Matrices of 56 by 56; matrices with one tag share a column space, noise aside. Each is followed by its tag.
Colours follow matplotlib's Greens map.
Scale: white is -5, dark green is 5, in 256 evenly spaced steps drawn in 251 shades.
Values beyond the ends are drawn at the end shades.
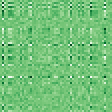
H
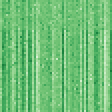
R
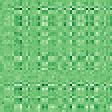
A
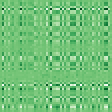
A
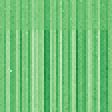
R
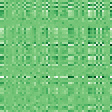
H
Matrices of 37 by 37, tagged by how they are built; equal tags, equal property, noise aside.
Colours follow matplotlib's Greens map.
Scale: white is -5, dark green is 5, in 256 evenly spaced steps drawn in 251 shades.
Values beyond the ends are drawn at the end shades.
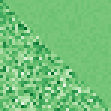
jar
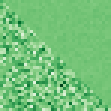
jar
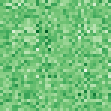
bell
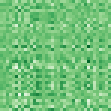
bell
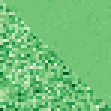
jar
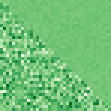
jar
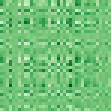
bell
